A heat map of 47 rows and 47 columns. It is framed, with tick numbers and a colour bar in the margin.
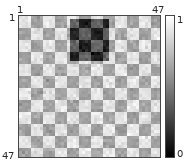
Mirror symmetry: none. Ninth with the lowest average: top middle. Roughest part: top middle. Odd patch: lower, in the top middle. Average level on the scale: 70%.
